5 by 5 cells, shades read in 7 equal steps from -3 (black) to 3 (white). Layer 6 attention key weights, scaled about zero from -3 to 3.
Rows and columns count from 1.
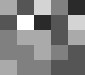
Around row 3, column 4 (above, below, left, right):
-1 0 1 1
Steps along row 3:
up same down up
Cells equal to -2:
2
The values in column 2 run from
-1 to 3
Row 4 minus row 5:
-1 0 1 1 0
